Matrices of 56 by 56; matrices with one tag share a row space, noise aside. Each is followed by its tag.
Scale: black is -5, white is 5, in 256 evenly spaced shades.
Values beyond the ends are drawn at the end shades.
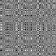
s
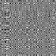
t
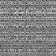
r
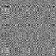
t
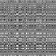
r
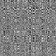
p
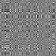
t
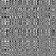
t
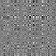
p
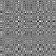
s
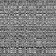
r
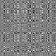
p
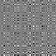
p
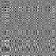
t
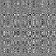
p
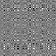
p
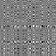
p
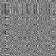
t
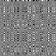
p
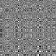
s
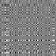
t
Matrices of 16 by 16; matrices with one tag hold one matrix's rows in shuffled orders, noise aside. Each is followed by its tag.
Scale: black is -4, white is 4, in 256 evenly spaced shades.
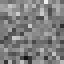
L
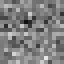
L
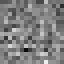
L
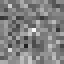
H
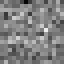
L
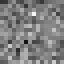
H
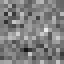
L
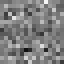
L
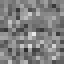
H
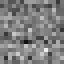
L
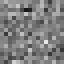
L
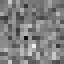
H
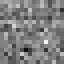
L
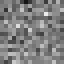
L
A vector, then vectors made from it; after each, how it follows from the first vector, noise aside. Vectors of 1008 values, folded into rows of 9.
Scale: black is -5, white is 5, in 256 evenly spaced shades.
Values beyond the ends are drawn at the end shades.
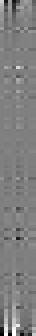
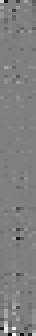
partly zeroed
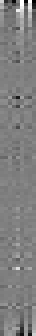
reversed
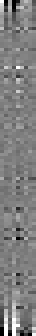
scaled up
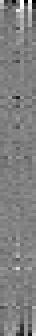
reversed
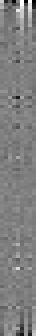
reversed
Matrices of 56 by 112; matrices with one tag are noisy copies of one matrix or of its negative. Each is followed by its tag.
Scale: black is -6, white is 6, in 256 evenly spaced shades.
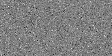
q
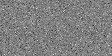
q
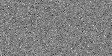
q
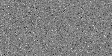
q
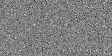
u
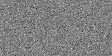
q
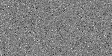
q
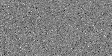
q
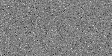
q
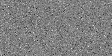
q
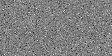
q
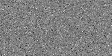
q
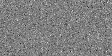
u
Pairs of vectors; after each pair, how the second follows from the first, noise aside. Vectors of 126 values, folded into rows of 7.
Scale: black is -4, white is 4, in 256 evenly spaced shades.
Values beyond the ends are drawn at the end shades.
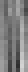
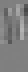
partly zeroed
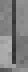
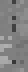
partly zeroed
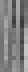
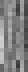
wrapped around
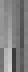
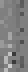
partly zeroed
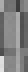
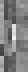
wrapped around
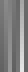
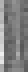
wrapped around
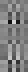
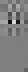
partly zeroed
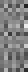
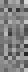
wrapped around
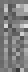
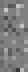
partly zeroed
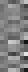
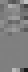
partly zeroed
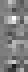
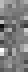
wrapped around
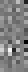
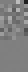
partly zeroed
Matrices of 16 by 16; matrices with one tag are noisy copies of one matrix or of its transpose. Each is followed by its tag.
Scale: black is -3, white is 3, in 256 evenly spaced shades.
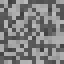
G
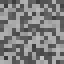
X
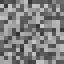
X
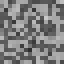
G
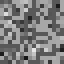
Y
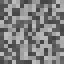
X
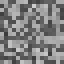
G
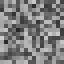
Y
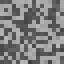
Y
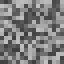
Y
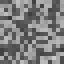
Y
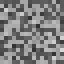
X
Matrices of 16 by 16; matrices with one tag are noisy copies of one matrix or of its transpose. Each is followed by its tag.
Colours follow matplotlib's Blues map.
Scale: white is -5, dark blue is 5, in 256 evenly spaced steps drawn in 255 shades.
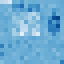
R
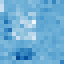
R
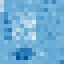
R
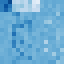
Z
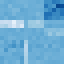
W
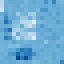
R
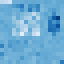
R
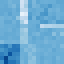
W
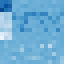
Z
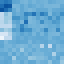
Z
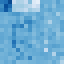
Z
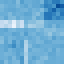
W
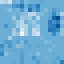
R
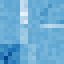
W
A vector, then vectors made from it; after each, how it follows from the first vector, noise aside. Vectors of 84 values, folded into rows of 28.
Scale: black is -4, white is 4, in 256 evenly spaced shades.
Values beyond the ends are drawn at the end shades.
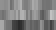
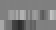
partly zeroed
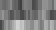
negated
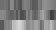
negated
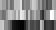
scaled up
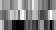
scaled up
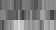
negated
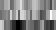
scaled up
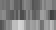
negated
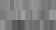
shrunk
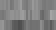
shrunk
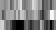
scaled up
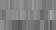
shrunk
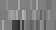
partly zeroed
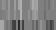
partly zeroed
